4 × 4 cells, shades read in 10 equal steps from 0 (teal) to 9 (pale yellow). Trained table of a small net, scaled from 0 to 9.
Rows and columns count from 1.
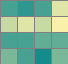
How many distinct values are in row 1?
3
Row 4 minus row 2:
-3 -6 -7 -5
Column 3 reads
2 7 3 0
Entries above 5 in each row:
1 4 0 0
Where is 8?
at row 1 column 4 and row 2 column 2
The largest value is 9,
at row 2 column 4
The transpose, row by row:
2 7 2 4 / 1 8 2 2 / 2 7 3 0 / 8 9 3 4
